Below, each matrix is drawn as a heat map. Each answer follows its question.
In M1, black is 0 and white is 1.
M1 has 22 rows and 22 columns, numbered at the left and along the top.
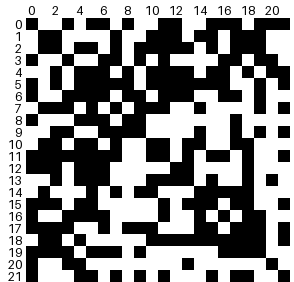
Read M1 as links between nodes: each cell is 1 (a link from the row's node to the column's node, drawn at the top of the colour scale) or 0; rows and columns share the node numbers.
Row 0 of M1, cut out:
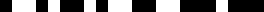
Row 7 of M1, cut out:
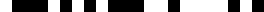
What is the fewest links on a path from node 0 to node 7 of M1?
1
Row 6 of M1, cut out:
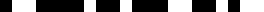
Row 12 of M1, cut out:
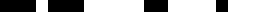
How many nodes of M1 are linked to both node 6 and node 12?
6
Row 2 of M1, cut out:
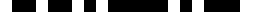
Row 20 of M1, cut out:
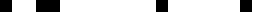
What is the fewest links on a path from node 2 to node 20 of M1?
1
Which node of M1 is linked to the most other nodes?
node 20
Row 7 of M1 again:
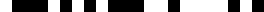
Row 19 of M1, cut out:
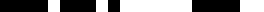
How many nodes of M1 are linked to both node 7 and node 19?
6
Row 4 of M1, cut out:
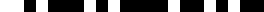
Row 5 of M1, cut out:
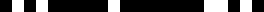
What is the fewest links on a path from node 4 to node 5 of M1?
2
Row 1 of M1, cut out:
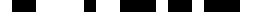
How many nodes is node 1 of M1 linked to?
11
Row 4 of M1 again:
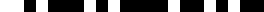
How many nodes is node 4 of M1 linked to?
8
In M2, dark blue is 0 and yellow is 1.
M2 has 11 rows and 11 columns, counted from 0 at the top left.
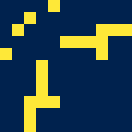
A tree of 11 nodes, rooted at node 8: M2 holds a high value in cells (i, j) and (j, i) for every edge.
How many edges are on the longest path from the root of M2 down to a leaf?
2
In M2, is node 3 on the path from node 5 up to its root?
yes
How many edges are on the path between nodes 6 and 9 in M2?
4
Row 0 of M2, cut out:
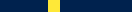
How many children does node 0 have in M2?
0
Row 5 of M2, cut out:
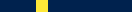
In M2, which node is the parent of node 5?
3
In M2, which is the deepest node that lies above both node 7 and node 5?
3
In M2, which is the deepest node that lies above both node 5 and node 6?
3
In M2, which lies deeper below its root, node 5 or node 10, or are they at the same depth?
the same depth
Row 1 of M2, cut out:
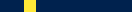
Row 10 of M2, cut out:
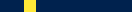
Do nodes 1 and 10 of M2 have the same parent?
yes
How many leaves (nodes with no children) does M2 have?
7
